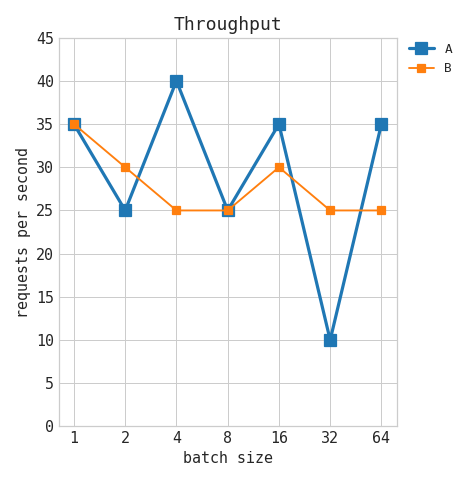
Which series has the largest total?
A
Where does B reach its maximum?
1
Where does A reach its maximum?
4
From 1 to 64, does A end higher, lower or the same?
the same
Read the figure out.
Title: Throughput
x-axis: batch size, ticks 1 2 4 8 16 32 64
y-axis: requests per second, ticks 0 5 10 15 20 25 30 35 40 45
Legend: A, B
Values:
A: 35 25 40 25 35 10 35
B: 35 30 25 25 30 25 25
